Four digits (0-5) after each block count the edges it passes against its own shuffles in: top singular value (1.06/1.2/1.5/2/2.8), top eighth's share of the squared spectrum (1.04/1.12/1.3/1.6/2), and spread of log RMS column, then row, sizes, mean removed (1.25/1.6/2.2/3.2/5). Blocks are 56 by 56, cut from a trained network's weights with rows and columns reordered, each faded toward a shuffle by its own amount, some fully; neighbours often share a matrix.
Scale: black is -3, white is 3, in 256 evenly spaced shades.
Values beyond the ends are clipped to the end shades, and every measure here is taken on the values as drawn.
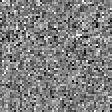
3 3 0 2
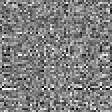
4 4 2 3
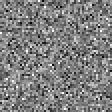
0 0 0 1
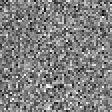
2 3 1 1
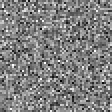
1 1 0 0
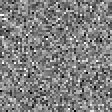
0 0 0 0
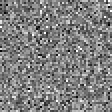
2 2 1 0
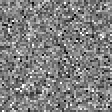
0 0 0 0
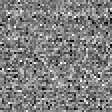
2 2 1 1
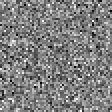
1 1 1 0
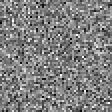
0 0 0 0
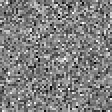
1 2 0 0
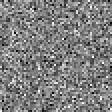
0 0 0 0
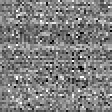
3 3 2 0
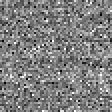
2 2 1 0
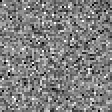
0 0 0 0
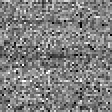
2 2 2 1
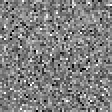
0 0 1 0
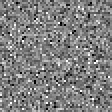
0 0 0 0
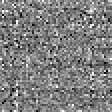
2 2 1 1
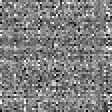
2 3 3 1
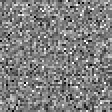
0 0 0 0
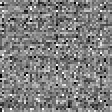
2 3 3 0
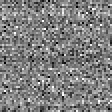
2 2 2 0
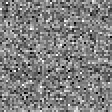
1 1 1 0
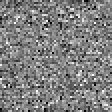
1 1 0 1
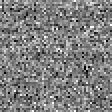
1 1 1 0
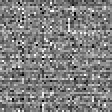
3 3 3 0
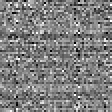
3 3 3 1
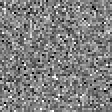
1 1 0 0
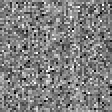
1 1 0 0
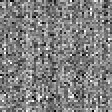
3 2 0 2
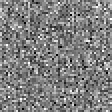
1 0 0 0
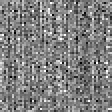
3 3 1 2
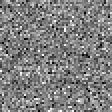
0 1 0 0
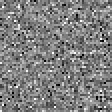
0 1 1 0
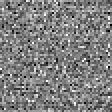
2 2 0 0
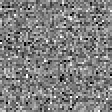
1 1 1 0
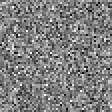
3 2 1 1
